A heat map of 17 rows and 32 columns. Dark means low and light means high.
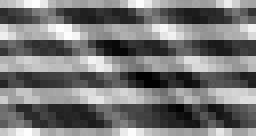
Ninth with the highest average: top left. Ninth with the lowest average: centre. Stripes: horizontal, repeating 4 times.
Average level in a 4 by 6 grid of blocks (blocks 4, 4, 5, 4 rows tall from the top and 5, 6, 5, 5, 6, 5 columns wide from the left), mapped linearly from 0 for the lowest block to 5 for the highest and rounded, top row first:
442524 / 442242 / 445234 / 302201
